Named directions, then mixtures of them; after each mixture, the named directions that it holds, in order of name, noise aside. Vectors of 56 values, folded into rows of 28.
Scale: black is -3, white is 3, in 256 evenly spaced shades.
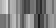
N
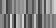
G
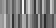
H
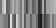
G, H, N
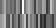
H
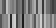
G, H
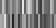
H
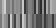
G, H, N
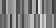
G, H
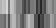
N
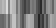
N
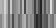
H, N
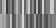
G, H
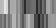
N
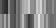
N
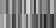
H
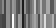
H
